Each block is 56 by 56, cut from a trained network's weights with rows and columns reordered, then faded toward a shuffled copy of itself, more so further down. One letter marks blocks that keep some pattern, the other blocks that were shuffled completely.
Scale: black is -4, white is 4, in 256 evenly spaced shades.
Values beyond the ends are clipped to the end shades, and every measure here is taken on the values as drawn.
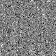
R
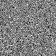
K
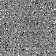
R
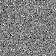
R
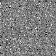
R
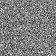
K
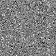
R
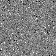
K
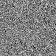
K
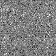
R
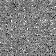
R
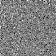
R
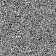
K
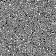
K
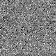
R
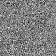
R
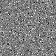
K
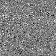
R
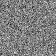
K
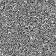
R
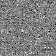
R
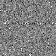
R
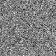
R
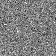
K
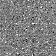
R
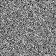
K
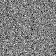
R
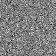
K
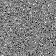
K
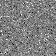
K
